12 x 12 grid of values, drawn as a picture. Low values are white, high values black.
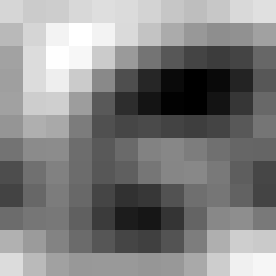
Overall the values sit about 50% of the way up the scale. The top left is the ninth with the lowest average. There are no lone odd cells.
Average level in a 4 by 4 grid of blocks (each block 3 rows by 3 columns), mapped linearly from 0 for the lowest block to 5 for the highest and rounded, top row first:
0022 / 1354 / 3333 / 2331
